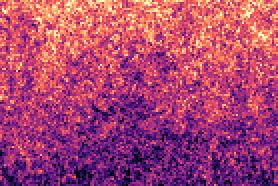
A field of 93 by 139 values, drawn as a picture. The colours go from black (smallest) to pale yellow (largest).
Slope: up to the top. Stripes: none. Odd rows or columns: none.
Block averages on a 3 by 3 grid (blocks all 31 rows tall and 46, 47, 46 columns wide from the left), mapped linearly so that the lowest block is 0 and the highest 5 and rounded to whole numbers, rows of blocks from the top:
5 5 5
3 2 3
1 0 0
